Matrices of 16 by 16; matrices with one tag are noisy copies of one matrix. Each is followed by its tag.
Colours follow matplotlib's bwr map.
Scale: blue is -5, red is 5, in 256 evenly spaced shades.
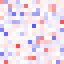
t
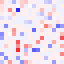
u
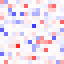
t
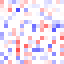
u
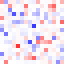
t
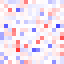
u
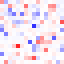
t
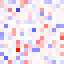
u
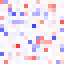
t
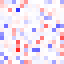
u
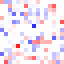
t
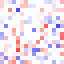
u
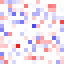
t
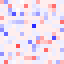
t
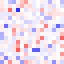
u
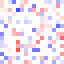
u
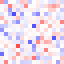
t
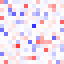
t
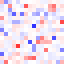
t
